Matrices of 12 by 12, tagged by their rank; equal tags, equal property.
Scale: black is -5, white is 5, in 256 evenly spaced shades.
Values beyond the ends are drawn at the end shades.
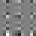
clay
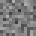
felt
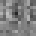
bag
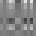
clay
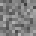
felt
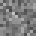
felt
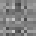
bag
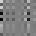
clay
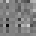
bag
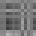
clay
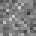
felt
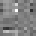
bag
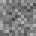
felt
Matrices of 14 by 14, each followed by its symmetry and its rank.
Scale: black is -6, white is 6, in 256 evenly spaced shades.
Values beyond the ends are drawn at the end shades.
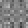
neither, rank two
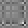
symmetric, rank one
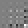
symmetric, rank one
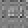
neither, rank two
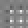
symmetric, rank one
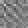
symmetric, rank three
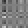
neither, rank one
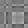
symmetric, rank one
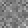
symmetric, rank three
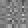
neither, rank two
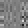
neither, rank two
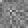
symmetric, rank three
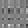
neither, rank one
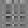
neither, rank one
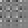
symmetric, rank one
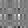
neither, rank one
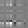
neither, rank one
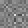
symmetric, rank three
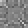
symmetric, rank three
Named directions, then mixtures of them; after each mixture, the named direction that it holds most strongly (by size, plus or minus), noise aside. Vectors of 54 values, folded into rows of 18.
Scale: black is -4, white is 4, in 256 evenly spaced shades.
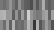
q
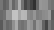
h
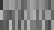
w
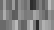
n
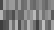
w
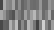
w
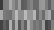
w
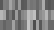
q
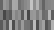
q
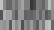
w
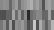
q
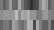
h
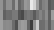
n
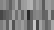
q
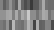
q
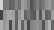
w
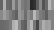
n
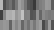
w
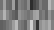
n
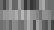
h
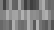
h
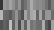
w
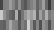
w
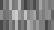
h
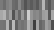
q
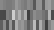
q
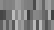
q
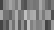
w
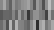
q
